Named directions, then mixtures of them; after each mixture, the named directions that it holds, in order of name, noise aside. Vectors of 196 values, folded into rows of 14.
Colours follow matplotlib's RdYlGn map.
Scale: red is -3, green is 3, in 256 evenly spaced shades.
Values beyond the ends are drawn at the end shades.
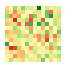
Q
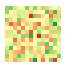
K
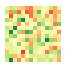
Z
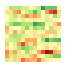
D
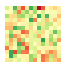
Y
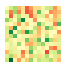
Z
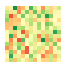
Q, Y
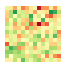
D, Q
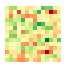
D, Z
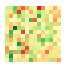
Y, Z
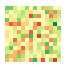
K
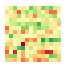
D, Y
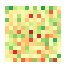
D, K
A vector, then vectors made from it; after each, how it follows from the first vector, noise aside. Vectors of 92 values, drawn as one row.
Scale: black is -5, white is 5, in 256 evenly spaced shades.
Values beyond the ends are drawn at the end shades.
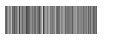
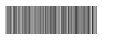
wrapped around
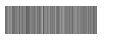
shrunk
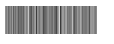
wrapped around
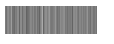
shrunk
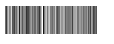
scaled up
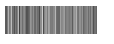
copied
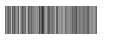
sign-scrambled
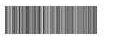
copied
